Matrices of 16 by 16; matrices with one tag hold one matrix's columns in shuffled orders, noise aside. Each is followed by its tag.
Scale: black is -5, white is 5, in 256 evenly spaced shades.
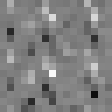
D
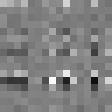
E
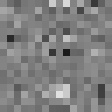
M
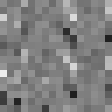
D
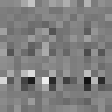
E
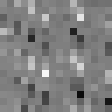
D
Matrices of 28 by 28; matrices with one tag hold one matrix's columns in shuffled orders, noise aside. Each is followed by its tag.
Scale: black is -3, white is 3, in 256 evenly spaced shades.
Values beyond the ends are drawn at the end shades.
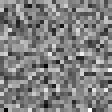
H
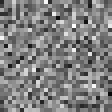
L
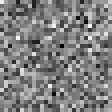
L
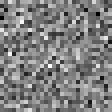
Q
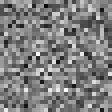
H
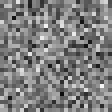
L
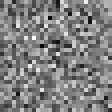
L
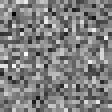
Q
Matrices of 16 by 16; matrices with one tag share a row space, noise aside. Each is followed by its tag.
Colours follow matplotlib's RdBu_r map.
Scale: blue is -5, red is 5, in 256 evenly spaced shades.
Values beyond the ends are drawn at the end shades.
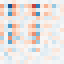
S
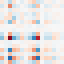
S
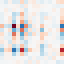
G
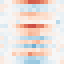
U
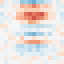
U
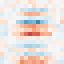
U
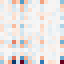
G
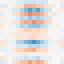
U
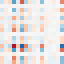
G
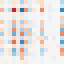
G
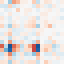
S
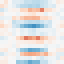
U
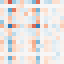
S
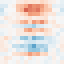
U
